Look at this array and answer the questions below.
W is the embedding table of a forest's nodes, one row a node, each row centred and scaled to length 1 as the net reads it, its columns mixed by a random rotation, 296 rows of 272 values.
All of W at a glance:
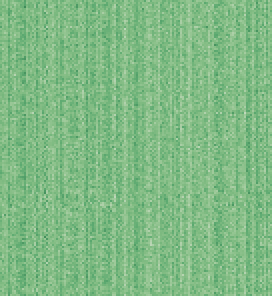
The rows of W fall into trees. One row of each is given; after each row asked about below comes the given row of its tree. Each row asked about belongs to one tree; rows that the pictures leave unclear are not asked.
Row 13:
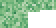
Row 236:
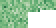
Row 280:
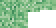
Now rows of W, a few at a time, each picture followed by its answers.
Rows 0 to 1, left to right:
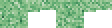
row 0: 236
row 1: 280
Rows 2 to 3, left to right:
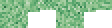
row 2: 236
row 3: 280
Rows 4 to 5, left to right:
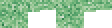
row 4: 280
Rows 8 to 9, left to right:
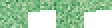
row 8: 13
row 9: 280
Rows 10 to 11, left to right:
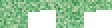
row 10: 13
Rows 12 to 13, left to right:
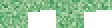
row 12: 236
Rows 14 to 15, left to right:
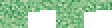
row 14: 280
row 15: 13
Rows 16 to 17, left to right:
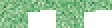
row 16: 236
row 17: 280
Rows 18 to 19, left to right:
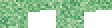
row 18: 13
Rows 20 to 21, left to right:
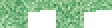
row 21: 280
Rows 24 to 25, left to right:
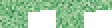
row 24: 280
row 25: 13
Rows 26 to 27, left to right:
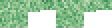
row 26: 236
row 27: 236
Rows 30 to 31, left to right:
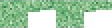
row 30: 236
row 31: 280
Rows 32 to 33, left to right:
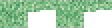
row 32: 280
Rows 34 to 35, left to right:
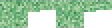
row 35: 280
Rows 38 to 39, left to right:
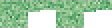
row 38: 280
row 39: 236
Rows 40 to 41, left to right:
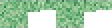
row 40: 236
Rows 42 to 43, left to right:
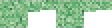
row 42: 236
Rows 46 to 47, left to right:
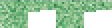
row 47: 13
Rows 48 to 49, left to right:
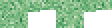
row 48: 236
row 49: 13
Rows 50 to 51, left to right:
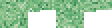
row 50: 13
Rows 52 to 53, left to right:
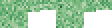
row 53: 236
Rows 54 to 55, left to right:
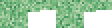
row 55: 13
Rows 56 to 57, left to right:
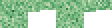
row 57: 236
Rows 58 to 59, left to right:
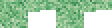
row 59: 280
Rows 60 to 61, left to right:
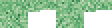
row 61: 13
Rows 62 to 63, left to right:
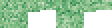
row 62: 236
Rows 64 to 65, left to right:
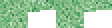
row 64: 236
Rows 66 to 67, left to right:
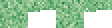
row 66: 236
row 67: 13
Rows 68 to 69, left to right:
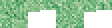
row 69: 13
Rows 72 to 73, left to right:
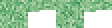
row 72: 280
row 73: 280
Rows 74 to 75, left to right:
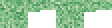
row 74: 280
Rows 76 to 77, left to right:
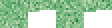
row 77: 236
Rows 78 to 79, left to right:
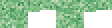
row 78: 280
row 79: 13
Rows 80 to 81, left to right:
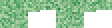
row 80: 280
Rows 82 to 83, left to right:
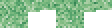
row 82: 280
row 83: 280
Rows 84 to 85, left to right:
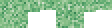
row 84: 236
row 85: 280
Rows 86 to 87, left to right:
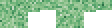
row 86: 280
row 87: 13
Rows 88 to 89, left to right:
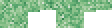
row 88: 236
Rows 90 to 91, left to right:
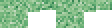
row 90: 236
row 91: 13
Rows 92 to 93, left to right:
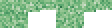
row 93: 236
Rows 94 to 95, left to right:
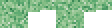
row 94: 280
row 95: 13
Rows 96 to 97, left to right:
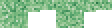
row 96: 280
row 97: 280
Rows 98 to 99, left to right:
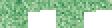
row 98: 280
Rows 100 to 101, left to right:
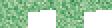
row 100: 236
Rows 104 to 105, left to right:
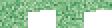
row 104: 280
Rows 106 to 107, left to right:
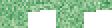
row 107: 236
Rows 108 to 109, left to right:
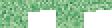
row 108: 236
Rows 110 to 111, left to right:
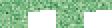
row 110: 280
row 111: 13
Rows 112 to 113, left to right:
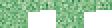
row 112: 13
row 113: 13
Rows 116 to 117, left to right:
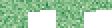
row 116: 13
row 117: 280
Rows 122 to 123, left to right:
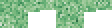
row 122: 280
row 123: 236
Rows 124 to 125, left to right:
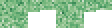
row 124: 280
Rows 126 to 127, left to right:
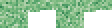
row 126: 13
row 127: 280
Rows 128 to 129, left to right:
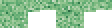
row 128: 280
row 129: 280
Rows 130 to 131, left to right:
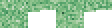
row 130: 280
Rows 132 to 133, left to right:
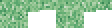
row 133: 236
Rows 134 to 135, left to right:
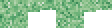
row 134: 236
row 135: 280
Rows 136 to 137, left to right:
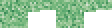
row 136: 280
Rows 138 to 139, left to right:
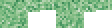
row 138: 13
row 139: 13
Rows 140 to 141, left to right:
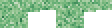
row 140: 236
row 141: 280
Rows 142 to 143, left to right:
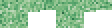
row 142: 236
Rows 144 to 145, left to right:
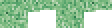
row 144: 280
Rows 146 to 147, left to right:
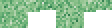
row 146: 236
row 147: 236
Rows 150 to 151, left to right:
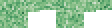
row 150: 280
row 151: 236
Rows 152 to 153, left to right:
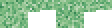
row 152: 13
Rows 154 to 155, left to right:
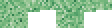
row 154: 236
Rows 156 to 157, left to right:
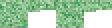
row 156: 13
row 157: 280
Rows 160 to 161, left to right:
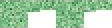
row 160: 236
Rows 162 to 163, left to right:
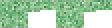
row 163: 236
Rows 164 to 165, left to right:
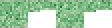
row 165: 236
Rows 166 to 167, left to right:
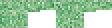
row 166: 236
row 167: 280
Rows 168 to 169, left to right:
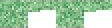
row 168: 280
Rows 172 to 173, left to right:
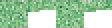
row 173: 236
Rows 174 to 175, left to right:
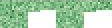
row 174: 280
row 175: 236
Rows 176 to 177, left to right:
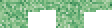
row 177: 280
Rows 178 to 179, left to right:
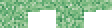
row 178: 280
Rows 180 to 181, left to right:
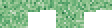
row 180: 236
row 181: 280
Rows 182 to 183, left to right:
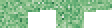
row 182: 236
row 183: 280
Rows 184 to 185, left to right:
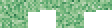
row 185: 13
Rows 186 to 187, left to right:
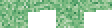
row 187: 280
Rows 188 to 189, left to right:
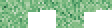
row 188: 236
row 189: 280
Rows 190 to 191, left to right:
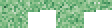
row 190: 236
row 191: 236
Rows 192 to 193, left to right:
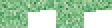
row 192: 236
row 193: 236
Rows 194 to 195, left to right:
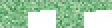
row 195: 13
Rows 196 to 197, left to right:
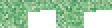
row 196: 280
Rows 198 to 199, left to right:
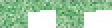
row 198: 13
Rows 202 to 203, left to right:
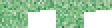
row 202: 236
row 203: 13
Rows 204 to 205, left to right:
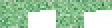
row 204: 13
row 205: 13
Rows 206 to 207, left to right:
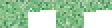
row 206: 13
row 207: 236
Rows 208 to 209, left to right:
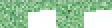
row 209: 280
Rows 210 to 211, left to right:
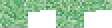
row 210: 280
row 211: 280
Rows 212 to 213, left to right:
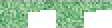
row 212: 236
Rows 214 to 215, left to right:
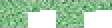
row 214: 236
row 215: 13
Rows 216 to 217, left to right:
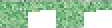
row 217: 236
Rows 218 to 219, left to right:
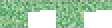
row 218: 280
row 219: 13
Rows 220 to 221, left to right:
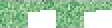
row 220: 236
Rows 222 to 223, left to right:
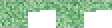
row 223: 280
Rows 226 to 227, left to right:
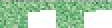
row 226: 13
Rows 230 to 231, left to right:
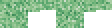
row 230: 280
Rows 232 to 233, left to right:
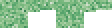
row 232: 13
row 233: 280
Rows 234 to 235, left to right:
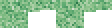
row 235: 280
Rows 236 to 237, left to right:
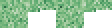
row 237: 236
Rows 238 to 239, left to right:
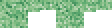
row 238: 280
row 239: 280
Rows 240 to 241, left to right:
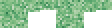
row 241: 13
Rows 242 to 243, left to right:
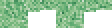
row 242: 280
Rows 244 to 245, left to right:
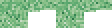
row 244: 280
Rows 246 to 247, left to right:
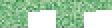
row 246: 13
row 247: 13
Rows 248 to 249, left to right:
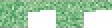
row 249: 280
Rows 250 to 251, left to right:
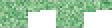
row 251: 236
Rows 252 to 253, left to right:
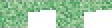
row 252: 236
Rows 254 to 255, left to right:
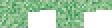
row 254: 13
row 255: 280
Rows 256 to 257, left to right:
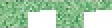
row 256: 13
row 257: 236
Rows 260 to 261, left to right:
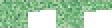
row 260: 280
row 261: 280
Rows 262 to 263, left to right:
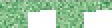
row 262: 13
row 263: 236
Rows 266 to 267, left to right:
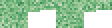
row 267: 13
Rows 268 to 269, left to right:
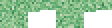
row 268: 280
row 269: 13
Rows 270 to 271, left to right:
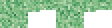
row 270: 280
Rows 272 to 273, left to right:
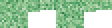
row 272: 13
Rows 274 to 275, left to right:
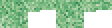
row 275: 280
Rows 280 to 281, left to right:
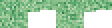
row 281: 280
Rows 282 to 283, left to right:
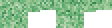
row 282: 236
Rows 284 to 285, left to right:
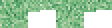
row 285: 280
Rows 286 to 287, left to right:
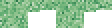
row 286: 13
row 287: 280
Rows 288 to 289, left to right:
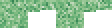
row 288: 13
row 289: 236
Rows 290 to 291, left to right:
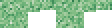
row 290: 236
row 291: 13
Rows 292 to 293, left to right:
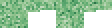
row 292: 13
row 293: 280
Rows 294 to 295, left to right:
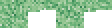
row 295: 280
